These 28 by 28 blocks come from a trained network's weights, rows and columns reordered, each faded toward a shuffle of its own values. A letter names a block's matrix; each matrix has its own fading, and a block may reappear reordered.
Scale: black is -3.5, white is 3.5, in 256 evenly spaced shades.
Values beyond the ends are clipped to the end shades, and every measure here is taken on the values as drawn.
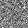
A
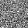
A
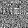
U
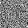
A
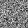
A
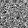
U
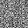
U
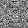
U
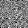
U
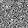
A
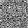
U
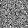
A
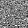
A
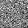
A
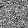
A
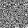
U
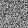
A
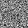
A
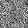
U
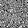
A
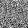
A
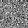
A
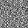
U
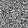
U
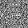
U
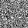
U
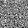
U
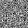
U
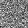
A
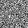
A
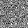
U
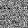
U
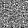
A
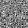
U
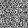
U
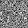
A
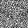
A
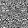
U
